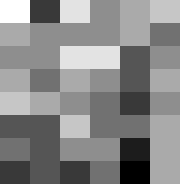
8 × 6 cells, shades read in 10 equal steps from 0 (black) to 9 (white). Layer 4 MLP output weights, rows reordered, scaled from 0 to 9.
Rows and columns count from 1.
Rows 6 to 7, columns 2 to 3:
3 7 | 3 5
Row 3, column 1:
5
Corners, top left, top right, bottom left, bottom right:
9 7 2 6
